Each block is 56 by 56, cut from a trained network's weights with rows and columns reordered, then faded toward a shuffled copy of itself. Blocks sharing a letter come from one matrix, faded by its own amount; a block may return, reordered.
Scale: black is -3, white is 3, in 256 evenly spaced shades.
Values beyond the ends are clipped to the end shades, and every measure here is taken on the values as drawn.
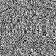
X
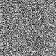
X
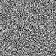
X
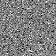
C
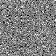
C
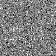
C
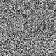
X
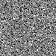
C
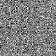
C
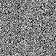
C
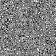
C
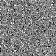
C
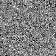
C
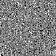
C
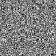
X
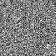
X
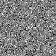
C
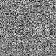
X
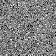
C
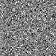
C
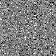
C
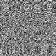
X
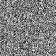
X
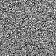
X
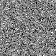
C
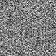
X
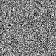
X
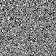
C
